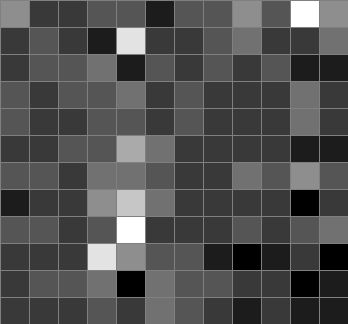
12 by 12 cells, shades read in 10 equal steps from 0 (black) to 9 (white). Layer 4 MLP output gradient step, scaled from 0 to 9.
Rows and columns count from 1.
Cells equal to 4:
15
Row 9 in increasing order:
2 2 2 2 2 3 3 3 3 3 4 9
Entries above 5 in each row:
1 1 0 0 0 1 0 1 1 1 0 0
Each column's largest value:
5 3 3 8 9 4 3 3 5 3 9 5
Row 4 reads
3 2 3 3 4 2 3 2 2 2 4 2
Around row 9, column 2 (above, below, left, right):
2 2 3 2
